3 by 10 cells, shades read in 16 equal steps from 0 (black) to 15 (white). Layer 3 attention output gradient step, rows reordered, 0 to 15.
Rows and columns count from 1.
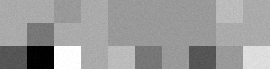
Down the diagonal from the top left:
10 7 15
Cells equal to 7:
2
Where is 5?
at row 3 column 1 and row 3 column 8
